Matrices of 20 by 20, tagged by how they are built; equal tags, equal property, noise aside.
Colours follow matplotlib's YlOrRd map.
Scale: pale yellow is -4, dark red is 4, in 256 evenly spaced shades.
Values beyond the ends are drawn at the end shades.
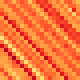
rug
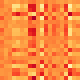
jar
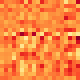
jar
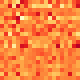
jar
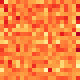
jar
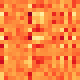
jar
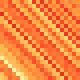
rug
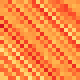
rug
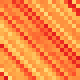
rug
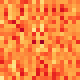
jar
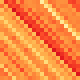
rug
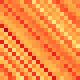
rug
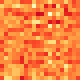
jar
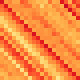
rug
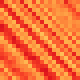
rug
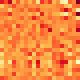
jar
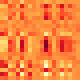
jar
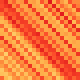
rug
